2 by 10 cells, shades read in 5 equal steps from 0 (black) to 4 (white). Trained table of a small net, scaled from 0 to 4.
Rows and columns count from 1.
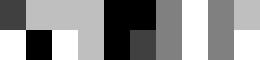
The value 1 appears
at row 1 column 1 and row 2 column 6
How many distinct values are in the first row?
5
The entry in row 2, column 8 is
4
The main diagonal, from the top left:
1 0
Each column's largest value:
4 3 4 3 0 1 2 4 2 4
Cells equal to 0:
4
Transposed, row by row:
1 4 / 3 0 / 3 4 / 3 3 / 0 0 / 0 1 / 2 2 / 4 4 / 2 2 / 3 4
